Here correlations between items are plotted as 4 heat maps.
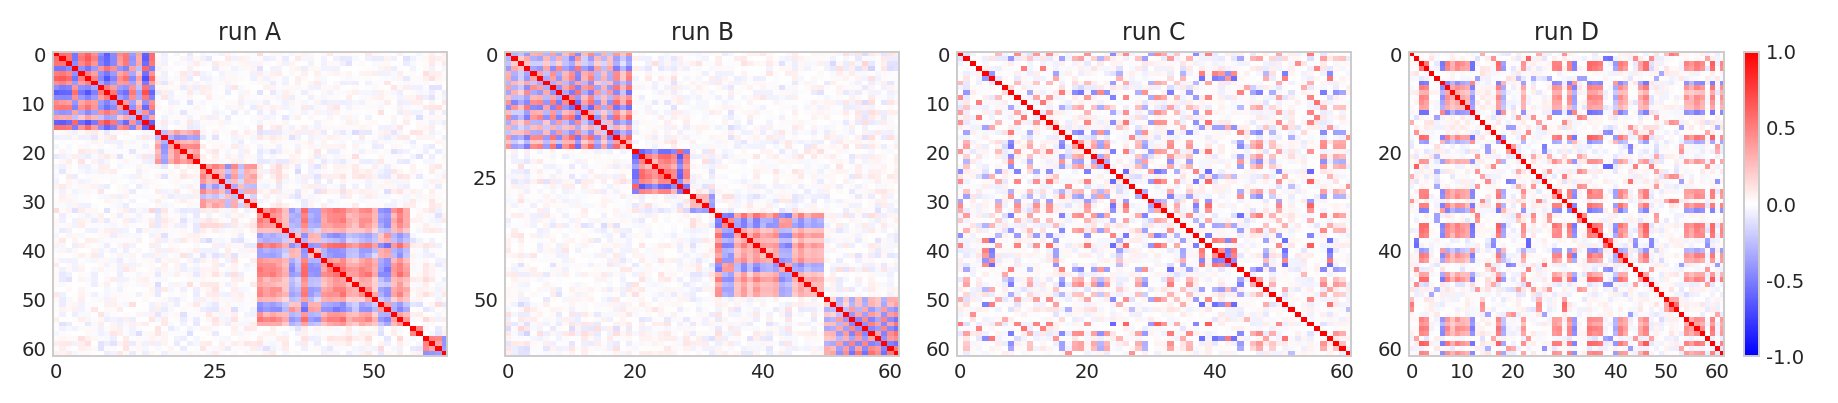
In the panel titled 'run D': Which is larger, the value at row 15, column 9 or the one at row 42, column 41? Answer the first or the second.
the second
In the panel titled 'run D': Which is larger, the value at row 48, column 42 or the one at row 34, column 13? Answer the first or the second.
the second
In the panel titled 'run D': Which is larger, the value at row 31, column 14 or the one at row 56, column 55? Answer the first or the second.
the second
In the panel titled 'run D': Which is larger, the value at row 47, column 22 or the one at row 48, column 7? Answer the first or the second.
the second
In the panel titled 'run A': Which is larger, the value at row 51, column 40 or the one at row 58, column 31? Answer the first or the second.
the first
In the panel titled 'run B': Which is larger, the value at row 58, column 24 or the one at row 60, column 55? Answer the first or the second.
the second
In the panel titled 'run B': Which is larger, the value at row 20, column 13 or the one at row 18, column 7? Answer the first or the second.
the second
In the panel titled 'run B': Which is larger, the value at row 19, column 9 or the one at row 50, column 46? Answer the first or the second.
the first
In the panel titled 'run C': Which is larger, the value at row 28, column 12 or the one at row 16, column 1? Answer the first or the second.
the first
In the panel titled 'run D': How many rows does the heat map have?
62
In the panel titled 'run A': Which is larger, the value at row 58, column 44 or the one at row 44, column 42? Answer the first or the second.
the second
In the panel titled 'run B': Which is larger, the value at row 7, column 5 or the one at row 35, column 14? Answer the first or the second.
the first
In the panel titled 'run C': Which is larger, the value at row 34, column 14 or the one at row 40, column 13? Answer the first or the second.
the first
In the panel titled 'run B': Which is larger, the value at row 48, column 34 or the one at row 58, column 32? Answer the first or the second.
the second
